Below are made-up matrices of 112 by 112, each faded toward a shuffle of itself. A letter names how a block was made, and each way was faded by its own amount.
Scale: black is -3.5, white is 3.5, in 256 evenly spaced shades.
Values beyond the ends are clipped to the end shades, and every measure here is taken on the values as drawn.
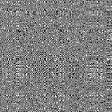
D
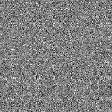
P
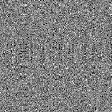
P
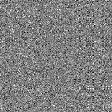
P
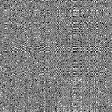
D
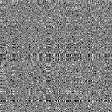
D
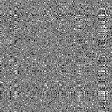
D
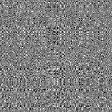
D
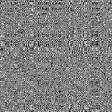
D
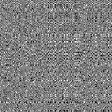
D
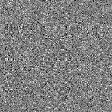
P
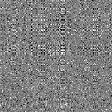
D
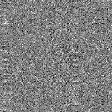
P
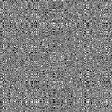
D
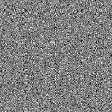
P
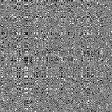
D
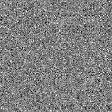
P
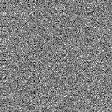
P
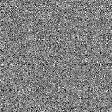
P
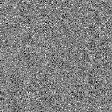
P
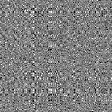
D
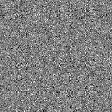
P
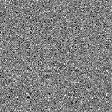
P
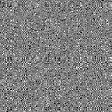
D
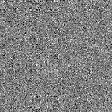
P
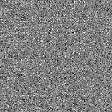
P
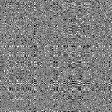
D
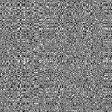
D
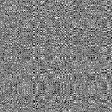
D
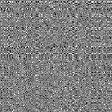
D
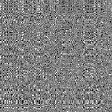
D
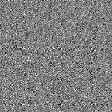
P
